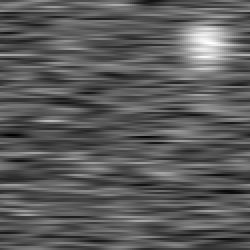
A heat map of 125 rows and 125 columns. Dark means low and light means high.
Bumps: one, in the top right. Grain: streaks across. Ninth with the highest average: top right. Mirror symmetry: none.
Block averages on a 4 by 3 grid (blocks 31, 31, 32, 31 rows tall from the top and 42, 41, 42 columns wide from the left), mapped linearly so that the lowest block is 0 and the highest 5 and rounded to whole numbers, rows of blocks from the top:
115 / 112 / 011 / 110
